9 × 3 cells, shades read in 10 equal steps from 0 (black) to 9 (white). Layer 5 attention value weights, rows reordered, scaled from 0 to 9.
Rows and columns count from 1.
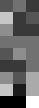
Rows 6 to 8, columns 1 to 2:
2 2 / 5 3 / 7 1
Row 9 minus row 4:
-4 -4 5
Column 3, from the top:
2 3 2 4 4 4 6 6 9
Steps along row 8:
down up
